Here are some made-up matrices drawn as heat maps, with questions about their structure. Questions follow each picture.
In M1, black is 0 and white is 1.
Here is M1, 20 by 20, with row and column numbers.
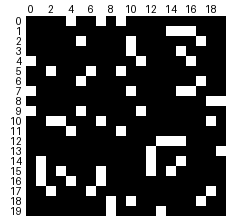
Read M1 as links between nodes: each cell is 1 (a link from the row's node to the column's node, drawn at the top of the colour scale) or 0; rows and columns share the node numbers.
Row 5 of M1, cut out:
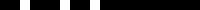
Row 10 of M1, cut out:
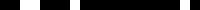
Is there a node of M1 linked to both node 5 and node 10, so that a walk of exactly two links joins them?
yes
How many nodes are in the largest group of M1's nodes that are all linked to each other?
3
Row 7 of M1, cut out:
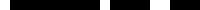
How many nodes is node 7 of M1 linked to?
4
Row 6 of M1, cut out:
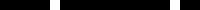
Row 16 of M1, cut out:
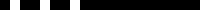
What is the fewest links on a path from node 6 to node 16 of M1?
5
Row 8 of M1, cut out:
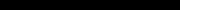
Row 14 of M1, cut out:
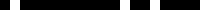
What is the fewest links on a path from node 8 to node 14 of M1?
4
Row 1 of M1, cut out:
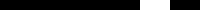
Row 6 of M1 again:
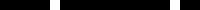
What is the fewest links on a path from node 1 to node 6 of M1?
6
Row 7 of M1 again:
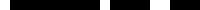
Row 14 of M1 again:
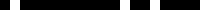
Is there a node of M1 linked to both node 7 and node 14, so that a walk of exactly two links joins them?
yes
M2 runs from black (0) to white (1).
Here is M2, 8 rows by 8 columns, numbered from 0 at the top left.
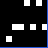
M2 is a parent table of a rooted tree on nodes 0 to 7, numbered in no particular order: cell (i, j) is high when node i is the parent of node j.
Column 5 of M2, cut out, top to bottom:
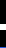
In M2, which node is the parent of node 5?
4
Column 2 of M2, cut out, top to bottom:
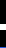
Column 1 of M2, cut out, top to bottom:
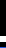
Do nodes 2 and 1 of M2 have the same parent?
no
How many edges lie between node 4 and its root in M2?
1
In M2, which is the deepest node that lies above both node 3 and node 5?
4
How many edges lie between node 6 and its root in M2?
1
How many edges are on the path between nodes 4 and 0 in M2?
1
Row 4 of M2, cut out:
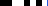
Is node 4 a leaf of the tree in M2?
no
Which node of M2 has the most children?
4
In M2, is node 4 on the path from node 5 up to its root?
yes
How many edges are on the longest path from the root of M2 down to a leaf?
2
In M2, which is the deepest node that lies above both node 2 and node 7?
4
